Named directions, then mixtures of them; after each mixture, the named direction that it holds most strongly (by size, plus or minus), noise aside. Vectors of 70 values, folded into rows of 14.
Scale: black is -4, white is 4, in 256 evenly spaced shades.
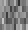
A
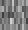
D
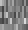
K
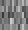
D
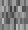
A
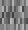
D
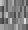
K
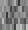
A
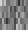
A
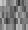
A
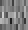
K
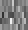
D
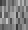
K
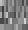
K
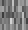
D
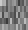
K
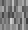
D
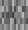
D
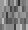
A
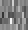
D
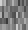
K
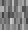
D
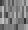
K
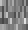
K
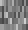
K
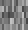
D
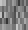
K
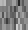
A
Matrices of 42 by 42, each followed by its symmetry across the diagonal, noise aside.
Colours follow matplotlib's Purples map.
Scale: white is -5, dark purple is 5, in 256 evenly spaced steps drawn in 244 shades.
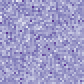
symmetric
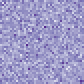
symmetric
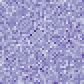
symmetric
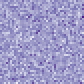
antisymmetric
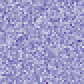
antisymmetric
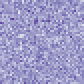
antisymmetric
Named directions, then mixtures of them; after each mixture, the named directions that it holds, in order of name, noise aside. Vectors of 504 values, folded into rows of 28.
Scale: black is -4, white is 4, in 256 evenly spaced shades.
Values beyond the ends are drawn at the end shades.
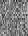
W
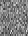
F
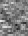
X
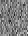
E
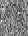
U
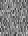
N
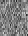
E, U, W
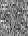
U, X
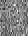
F, N, U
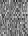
W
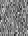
N, U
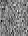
E, F, U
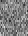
E, N, X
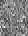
F, N, X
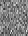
F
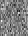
U, W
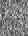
U, W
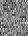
N, X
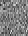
F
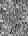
F, W, X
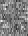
U, W, X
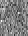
U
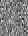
E, U, W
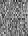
W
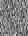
N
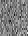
E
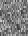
N, W, X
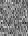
F, N, X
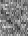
E, X
